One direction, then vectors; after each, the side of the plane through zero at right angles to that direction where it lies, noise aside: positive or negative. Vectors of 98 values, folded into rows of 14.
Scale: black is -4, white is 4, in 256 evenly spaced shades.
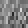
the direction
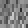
negative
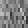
positive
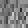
negative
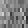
positive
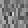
negative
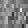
positive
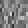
positive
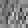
negative
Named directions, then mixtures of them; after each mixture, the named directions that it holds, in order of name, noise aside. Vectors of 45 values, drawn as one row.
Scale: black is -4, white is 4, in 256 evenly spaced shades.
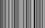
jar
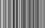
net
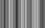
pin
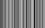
jar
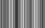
pin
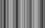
pin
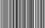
jar, net, pin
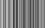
net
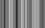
pin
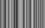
jar, net, pin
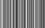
jar, net, pin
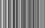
net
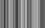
pin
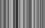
jar, net, pin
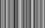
jar, net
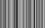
jar, net, pin
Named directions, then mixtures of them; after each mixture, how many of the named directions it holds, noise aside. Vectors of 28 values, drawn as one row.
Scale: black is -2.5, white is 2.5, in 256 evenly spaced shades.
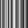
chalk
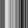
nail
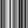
two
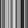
two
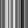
two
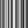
one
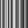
one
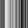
one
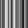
two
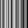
one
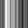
one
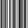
two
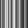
two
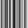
one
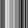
one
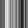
one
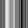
one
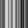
two
